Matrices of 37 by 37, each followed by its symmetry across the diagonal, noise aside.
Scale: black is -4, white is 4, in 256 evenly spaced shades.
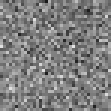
antisymmetric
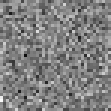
neither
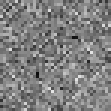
symmetric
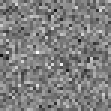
neither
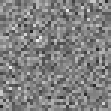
symmetric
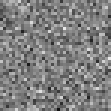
antisymmetric
